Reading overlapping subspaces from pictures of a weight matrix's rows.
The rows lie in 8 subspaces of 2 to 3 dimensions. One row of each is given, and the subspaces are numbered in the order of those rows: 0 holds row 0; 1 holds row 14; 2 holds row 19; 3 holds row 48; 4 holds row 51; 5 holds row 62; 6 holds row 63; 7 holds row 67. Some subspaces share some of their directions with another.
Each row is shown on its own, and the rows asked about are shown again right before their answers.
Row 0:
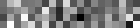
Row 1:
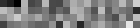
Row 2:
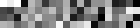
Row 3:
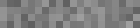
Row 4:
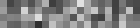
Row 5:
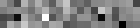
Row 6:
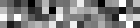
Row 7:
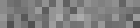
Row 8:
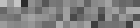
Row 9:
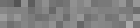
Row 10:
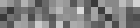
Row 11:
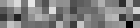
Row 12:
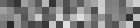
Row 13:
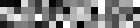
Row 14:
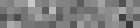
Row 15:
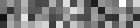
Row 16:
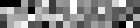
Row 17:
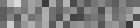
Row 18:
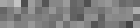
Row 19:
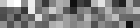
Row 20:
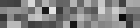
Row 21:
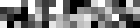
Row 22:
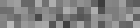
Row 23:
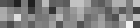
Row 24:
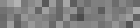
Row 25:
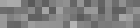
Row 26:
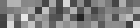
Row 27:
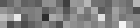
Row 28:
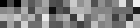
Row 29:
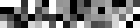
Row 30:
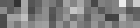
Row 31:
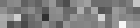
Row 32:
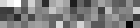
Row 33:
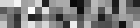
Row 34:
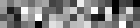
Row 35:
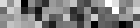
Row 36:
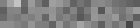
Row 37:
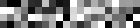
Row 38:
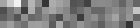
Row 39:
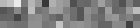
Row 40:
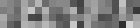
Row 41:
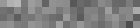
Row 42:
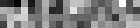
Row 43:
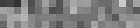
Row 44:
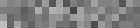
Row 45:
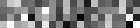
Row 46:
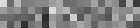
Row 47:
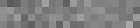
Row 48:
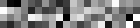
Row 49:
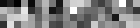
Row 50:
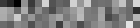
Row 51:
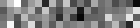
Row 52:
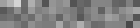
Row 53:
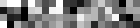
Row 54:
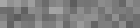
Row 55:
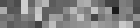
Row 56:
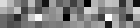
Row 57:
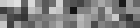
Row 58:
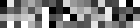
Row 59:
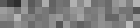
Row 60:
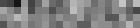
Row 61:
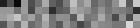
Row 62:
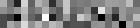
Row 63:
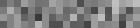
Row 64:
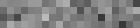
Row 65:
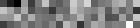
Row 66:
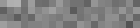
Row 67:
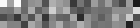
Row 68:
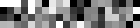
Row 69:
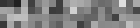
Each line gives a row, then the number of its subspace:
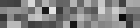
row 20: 1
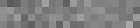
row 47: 4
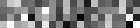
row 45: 0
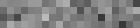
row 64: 5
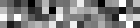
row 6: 1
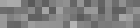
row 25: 1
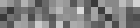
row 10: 4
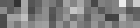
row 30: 4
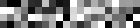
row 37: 3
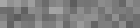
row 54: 4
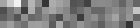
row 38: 6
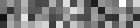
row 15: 4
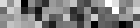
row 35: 6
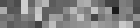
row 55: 6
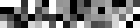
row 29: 5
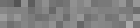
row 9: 1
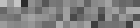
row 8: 6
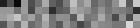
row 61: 7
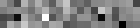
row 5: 5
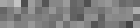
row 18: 6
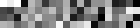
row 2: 6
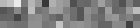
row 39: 0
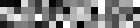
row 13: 2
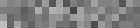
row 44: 0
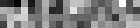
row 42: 0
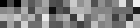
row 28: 7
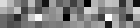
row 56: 3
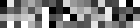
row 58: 7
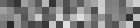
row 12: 2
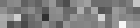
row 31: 5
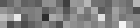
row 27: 5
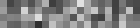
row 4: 6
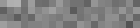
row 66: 0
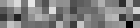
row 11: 1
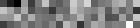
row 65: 0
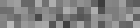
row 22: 2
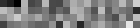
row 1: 2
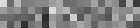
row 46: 7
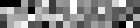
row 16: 5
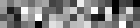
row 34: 6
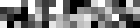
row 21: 2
